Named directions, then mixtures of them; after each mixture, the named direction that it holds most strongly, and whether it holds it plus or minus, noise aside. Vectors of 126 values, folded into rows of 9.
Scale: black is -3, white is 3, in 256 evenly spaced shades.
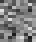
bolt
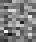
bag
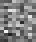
bag, plus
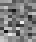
bag, minus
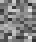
bolt, minus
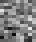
bolt, plus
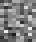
bag, plus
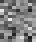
bolt, plus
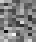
bag, minus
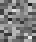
bolt, minus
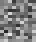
bag, minus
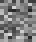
bolt, plus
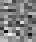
bag, minus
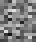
bag, plus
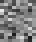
bolt, plus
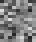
bolt, plus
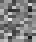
bolt, plus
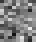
bolt, plus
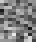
bolt, minus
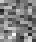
bolt, minus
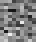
bag, minus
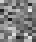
bolt, minus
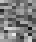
bolt, minus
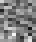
bolt, minus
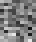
bag, minus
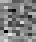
bag, minus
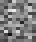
bag, plus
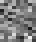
bolt, minus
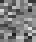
bolt, plus
